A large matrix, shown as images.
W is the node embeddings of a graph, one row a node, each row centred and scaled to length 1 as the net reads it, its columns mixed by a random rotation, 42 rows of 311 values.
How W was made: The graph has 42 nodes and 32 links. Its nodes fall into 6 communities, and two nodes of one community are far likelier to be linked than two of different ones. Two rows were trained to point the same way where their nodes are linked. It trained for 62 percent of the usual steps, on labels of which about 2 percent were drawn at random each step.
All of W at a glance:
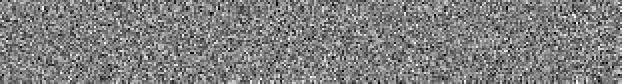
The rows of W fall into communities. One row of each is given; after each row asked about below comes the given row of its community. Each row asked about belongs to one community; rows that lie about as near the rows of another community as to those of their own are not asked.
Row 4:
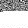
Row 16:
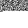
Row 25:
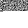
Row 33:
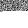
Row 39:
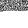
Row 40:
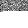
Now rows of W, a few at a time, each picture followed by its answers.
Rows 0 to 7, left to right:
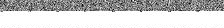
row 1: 25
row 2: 39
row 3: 4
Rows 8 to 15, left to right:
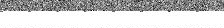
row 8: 33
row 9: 25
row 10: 16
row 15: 40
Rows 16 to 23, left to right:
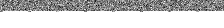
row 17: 33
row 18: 40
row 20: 4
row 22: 16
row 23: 4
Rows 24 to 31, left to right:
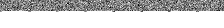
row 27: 39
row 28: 39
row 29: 39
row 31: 25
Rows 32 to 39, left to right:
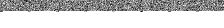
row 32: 40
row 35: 25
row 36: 4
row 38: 40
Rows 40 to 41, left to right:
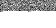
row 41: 40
